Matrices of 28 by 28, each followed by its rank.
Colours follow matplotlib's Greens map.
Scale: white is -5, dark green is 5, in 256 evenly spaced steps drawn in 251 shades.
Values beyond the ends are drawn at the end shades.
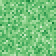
full rank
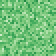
full rank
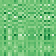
two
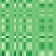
one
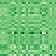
two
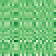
two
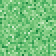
full rank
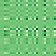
one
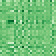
three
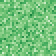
full rank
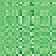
two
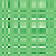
one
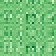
three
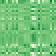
two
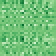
three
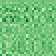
three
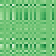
one
